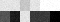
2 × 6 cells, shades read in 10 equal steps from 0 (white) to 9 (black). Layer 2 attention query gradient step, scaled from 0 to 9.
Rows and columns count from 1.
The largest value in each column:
6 8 2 7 7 9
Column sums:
7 9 3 8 7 9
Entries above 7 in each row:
0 2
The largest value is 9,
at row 2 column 6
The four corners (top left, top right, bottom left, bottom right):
1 0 6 9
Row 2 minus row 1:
5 7 -1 6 7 9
